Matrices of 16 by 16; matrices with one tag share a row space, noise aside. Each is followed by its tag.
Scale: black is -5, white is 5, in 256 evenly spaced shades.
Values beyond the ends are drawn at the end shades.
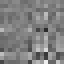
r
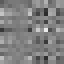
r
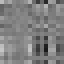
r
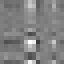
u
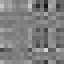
r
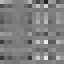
r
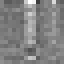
u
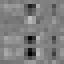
u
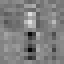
u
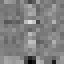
u
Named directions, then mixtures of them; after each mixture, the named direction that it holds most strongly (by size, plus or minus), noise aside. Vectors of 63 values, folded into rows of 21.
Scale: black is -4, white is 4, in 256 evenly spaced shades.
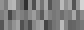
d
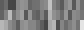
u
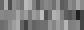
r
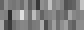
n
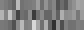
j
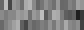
r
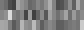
u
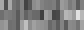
r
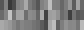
u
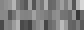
d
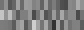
j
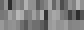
r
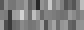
n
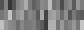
u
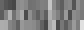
u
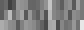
u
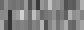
n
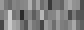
n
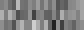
j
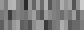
d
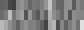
u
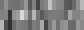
n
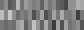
j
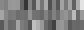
d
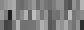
u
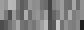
u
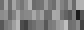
r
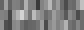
n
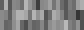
r
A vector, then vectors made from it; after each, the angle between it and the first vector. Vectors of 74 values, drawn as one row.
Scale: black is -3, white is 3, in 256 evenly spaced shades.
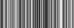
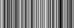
nearly opposite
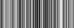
nearly parallel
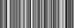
partly aligned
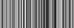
partly aligned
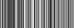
orthogonal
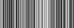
partly opposed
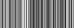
orthogonal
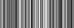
nearly opposite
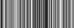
nearly parallel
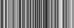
nearly parallel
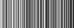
orthogonal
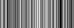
nearly opposite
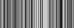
nearly opposite
